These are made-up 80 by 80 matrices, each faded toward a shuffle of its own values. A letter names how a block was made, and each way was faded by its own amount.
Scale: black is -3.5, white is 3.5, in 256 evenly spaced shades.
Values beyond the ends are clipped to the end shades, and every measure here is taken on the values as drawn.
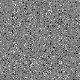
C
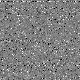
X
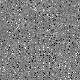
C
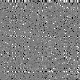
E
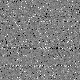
X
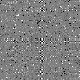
E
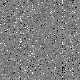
C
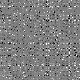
E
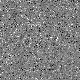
X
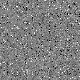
C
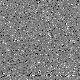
X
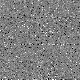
X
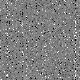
C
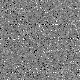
X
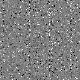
C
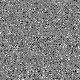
X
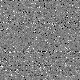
X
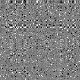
E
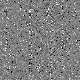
C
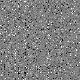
C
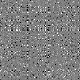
E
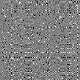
E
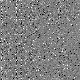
C
